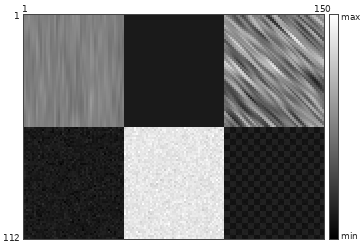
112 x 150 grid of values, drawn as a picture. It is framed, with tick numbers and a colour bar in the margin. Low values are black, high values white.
The table splits into 2 rows of 3 panels. Panel 1,1: middling, streaked downward, faint in contrast. Panel 1,2: very low, flat. Panel 1,3: middling, slanting down to the right, strong in contrast. Panel 2,1: very low, fine-grained, faint in contrast. Panel 2,2: very high, fine-grained, faint in contrast. Panel 2,3: very low, checkered, faint in contrast.
